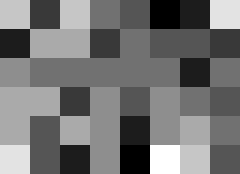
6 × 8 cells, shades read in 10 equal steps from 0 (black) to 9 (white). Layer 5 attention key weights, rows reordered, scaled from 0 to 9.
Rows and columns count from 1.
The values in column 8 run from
2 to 8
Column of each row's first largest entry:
8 2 1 1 1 6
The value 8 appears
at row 1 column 8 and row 6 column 1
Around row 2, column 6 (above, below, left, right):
0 4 4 3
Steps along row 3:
down same same same same down up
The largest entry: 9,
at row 6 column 6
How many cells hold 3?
8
